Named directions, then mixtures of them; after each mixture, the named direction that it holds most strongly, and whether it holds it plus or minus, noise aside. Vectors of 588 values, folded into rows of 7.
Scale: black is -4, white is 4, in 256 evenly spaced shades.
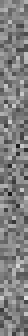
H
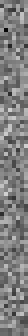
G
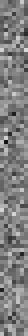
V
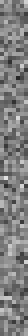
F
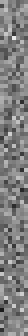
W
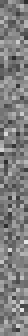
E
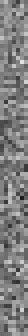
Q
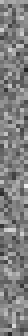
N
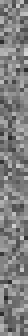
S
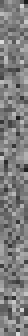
E, plus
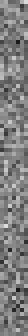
E, minus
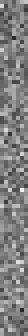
W, minus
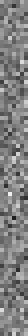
H, minus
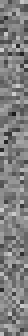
V, plus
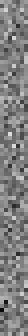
W, plus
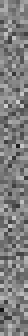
H, plus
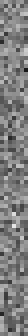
S, plus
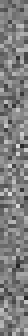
H, minus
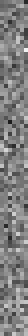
E, plus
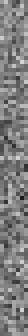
Q, plus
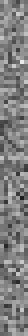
Q, plus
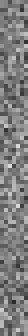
H, minus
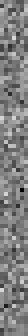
G, plus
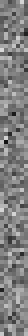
V, plus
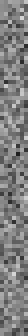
H, plus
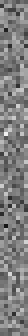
G, plus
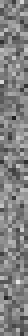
S, plus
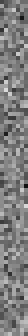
G, minus
